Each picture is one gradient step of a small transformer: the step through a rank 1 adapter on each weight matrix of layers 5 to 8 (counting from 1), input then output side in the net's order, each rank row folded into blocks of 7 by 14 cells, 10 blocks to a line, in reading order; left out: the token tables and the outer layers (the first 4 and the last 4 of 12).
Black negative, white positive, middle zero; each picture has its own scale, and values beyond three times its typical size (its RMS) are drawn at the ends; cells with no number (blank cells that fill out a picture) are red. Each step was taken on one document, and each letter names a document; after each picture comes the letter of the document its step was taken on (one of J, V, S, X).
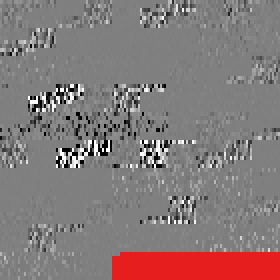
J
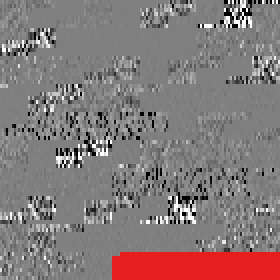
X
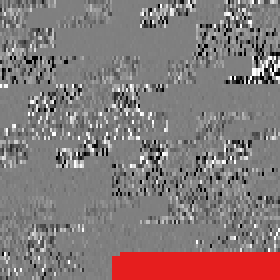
X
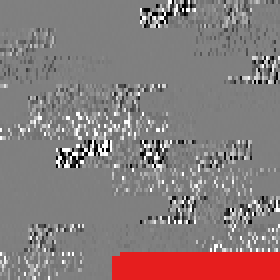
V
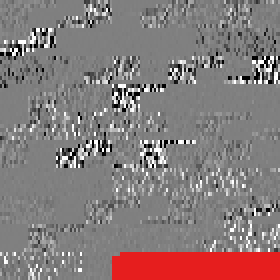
V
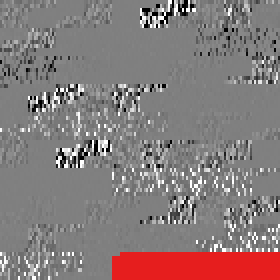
V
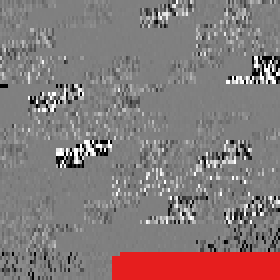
X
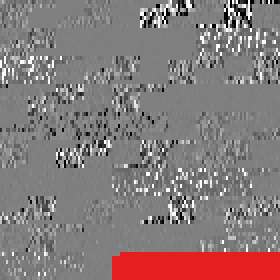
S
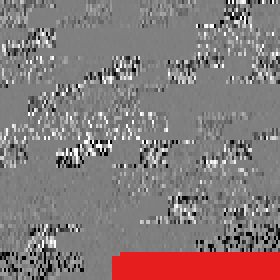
X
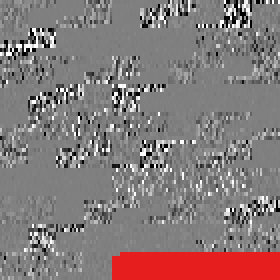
V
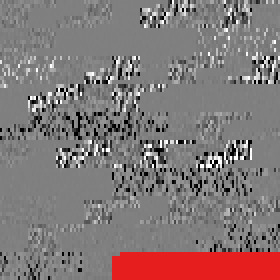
V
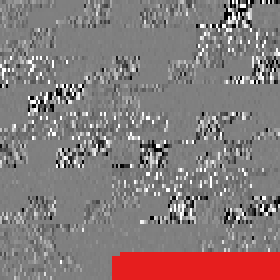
S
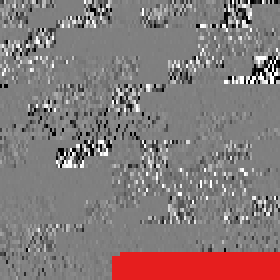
S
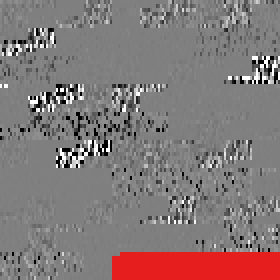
J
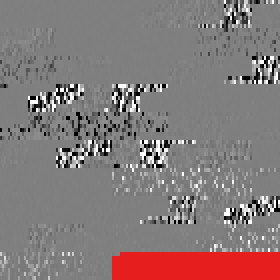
V
